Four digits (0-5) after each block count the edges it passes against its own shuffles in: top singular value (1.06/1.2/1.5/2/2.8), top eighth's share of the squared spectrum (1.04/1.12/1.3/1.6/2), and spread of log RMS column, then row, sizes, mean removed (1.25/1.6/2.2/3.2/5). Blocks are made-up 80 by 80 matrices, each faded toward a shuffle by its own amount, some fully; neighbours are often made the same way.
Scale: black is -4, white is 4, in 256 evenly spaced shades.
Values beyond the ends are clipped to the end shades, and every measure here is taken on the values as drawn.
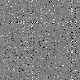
3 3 2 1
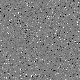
0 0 0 0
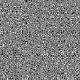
4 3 2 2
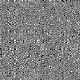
4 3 2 2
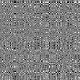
5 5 3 3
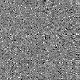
4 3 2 2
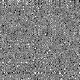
4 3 2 2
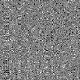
4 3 2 1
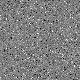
0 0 0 0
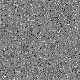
3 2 0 1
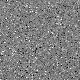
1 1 0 0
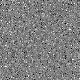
3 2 1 1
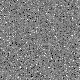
1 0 0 0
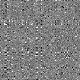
4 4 2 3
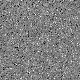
2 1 0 0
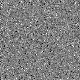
2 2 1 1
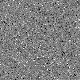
1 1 0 0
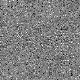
3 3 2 1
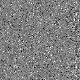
3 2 1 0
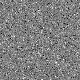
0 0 0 0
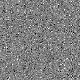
3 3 2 1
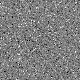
0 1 0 0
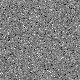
0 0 0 0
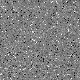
2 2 1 1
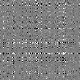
4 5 3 3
